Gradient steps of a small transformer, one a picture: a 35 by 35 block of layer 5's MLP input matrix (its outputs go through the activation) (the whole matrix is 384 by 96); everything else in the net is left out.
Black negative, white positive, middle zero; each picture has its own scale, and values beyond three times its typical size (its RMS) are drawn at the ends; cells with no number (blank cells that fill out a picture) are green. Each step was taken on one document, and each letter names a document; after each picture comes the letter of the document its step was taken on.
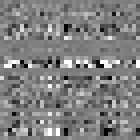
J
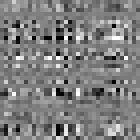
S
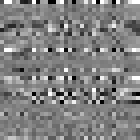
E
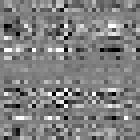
S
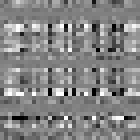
E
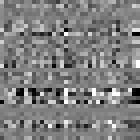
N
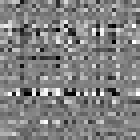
N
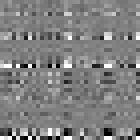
J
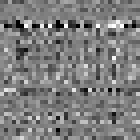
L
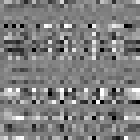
E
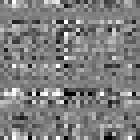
N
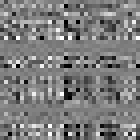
J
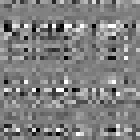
S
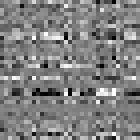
N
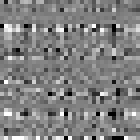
E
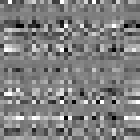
E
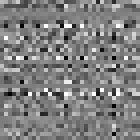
L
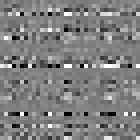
J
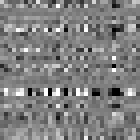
L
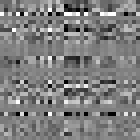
J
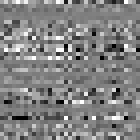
S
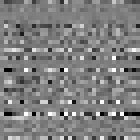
E
